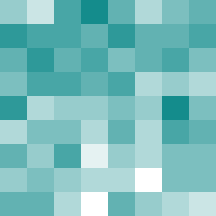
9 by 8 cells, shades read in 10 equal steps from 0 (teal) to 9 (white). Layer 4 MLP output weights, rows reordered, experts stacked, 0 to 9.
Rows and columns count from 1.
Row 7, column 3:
2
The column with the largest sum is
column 6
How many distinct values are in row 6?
4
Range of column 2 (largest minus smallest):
6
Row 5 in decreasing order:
6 5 5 5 4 4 1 0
